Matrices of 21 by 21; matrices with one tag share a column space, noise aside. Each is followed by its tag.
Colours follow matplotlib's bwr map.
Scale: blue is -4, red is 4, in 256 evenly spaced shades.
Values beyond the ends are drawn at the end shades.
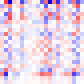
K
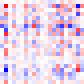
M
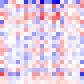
K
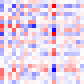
M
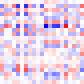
M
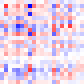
M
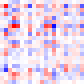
M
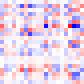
M
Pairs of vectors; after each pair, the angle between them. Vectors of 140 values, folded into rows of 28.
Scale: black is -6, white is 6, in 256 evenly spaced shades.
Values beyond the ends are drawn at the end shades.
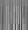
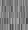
partly aligned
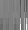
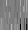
nearly opposite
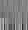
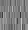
partly aligned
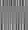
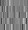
orthogonal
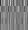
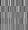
nearly parallel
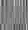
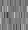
orthogonal
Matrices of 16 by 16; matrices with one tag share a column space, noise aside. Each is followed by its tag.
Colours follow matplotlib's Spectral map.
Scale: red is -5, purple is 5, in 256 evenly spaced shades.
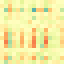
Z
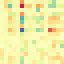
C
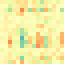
Z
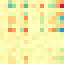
C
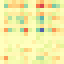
C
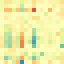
Z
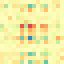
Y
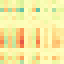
Z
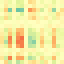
Z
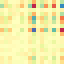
C
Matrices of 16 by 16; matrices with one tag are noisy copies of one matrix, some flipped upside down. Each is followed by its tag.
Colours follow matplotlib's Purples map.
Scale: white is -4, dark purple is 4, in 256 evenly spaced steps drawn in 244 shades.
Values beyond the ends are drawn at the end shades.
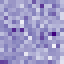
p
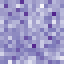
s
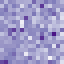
p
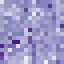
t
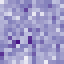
t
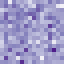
s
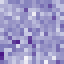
t
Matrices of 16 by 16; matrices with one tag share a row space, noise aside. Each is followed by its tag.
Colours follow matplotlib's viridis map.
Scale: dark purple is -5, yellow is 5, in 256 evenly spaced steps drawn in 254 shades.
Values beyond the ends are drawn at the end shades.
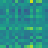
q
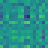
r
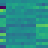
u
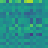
q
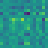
r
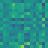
r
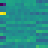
u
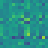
r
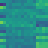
u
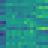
u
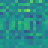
q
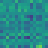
q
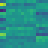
u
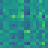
r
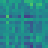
q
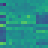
u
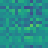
q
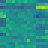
u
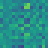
r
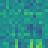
q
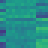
u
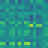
q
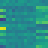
u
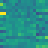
u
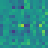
r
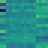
u
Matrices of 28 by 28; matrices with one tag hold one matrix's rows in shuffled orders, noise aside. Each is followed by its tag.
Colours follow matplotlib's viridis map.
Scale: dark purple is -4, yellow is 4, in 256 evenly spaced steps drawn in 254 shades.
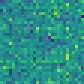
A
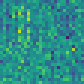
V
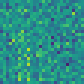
V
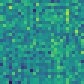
A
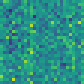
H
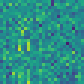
V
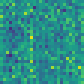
H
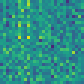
V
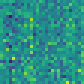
H
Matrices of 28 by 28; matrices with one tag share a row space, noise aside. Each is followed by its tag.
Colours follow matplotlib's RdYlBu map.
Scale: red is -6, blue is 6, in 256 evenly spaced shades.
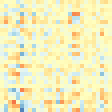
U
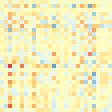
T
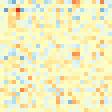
U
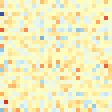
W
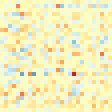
U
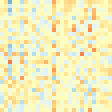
T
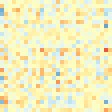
W
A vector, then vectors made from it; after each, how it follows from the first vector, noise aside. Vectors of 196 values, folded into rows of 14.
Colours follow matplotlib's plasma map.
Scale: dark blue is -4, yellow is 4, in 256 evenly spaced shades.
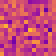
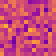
copied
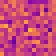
copied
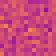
shrunk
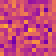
copied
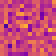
reversed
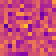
reversed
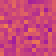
shrunk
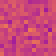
shrunk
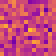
copied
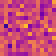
reversed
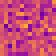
reversed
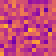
copied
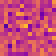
reversed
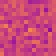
shrunk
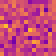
copied
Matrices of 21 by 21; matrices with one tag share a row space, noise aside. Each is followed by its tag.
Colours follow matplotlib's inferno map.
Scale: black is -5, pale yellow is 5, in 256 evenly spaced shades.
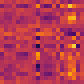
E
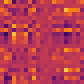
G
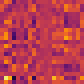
G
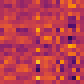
E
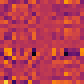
G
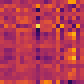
E
